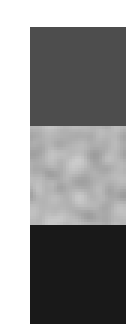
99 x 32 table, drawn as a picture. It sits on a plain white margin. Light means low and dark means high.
The table splits into 3 rows of 1 panel. Panel 1,1: high, flat. Panel 2,1: low, blotchy, faint in contrast. Panel 3,1: very high, flat.
